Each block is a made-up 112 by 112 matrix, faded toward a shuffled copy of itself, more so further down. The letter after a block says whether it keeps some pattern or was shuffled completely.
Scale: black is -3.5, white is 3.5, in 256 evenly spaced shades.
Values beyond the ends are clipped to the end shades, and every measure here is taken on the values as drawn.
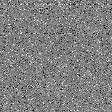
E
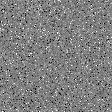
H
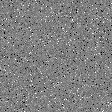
H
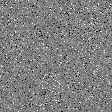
H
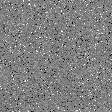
H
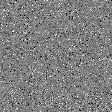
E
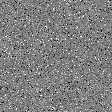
H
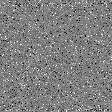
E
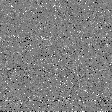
E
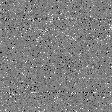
E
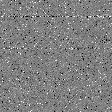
E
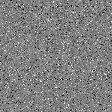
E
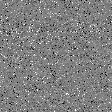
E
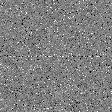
E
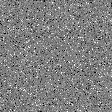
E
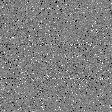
E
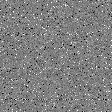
E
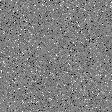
H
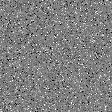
H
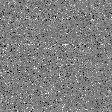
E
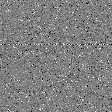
E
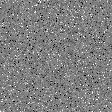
H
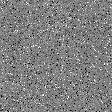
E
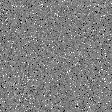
H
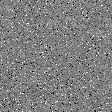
H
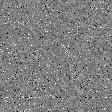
E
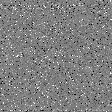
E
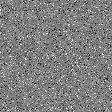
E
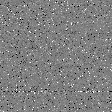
E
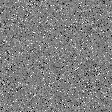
H
